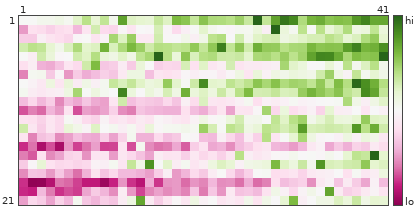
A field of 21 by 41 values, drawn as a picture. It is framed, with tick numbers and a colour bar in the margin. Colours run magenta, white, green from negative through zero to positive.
Values rise toward the top right. The histogram is bell-shaped. Horizontal stripes repeat 5 times down the table. The bottom left is the ninth with the lowest average.
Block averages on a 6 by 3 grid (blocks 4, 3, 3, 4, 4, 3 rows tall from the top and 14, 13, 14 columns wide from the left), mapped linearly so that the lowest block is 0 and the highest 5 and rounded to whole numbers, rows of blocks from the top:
3 4 5 / 2 3 4 / 2 3 4 / 1 2 4 / 1 2 3 / 0 1 2
